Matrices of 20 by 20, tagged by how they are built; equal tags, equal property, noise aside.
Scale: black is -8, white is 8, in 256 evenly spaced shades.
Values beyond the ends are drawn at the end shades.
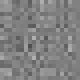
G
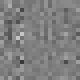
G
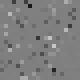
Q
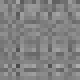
G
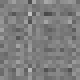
G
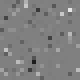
Q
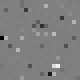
Q
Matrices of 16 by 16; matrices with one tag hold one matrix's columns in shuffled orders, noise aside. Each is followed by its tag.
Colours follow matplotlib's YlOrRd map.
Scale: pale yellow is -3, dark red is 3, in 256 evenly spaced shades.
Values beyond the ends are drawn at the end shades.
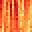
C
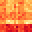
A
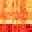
A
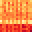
A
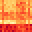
A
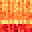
A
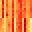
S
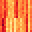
S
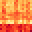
A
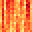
C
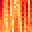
C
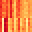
S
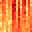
C
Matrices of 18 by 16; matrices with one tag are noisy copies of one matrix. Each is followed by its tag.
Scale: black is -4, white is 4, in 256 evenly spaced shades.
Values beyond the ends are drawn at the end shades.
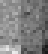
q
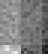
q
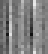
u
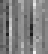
u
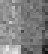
q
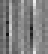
u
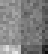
q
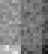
q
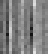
u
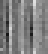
u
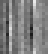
u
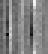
u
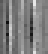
u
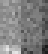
q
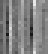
u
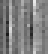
u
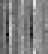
u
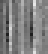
u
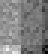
q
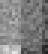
q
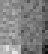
q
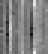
u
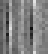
u
